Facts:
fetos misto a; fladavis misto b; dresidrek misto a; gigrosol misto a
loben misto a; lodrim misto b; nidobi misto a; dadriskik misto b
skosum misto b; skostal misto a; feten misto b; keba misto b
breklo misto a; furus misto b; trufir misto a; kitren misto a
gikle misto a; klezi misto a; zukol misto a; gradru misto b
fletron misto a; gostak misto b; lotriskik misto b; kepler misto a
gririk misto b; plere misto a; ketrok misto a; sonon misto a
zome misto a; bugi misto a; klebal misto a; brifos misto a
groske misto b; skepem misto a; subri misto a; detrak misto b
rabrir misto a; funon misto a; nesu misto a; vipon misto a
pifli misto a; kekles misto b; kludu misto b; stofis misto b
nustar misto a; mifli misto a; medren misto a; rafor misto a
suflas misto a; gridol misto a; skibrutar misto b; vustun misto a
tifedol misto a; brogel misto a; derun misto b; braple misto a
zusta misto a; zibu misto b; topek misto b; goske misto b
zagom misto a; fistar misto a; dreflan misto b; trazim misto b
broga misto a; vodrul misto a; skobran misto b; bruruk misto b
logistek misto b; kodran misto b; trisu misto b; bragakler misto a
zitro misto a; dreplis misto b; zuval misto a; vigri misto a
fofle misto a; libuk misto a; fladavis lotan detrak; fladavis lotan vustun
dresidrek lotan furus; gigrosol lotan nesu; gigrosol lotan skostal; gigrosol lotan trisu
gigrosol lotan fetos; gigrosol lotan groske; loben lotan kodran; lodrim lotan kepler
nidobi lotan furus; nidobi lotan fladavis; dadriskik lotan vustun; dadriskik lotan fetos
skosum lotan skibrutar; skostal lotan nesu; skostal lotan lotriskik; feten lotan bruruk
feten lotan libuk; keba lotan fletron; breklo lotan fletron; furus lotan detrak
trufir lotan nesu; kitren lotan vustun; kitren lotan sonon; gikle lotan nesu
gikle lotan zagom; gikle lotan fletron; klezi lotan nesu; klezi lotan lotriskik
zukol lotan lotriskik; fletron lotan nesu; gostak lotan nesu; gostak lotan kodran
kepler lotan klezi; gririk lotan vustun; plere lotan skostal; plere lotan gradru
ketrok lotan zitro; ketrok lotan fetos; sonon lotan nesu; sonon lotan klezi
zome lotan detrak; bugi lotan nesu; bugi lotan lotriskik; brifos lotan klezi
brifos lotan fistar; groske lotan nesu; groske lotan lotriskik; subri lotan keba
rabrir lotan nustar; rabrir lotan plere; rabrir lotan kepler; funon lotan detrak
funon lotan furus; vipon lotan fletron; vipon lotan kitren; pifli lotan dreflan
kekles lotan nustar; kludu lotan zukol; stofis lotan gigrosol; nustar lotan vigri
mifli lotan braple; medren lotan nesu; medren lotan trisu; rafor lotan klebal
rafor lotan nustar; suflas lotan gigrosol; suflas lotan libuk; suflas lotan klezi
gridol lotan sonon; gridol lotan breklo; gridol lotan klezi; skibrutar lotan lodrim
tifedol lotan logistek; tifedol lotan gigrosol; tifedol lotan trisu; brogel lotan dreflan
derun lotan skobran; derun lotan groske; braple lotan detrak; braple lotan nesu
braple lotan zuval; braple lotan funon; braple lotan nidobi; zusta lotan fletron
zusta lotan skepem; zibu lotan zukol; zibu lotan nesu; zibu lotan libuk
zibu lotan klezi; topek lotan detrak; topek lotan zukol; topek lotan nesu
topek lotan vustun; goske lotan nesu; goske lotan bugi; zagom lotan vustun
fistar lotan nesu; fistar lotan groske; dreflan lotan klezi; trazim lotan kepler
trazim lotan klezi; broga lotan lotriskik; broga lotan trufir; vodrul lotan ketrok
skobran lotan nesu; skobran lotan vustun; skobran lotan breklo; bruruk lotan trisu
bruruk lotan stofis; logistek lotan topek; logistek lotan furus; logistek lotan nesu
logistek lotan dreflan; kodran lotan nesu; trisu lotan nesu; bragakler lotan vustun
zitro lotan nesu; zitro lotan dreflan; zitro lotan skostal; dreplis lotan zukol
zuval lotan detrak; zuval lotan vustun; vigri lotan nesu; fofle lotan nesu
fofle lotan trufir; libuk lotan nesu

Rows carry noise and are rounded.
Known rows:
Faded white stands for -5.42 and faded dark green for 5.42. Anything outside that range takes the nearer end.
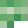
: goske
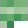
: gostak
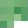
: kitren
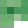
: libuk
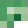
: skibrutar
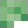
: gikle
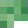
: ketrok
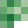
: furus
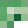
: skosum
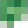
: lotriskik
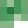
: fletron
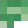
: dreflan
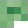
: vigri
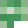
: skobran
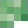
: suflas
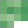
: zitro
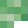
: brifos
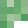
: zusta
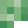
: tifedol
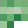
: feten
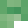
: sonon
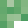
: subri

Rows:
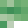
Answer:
plere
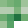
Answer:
kekles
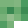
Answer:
gigrosol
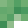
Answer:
zagom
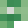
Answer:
gririk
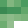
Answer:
kepler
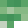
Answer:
groske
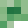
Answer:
klebal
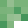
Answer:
vipon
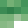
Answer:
klezi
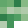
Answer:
keba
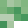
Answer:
rabrir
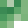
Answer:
skepem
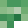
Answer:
stofis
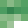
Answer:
skostal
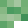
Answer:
fofle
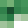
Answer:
nesu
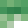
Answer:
zukol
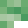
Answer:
broga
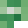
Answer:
dadriskik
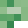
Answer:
logistek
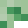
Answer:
rafor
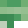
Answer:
kodran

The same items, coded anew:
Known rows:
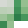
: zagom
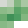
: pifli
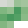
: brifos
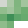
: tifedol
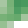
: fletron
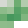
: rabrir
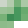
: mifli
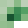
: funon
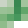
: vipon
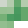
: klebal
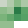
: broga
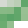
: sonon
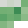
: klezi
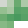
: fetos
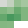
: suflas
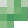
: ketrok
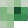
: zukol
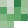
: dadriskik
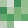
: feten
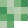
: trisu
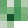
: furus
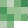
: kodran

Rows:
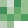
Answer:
derun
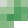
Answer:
loben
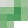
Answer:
gridol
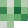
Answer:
lotriskik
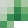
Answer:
zuval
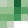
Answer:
breklo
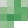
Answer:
nustar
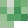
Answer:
topek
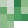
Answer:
gririk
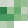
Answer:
dreflan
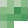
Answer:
skostal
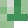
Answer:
fladavis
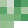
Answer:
skobran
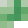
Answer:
subri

